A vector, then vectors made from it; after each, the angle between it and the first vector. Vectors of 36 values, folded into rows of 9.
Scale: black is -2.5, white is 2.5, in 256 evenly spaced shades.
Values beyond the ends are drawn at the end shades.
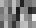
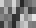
nearly parallel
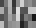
nearly opposite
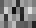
partly opposed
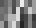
nearly opposite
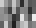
nearly parallel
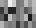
orthogonal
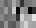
nearly parallel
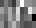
nearly opposite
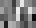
nearly opposite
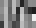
nearly parallel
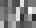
nearly opposite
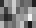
orthogonal
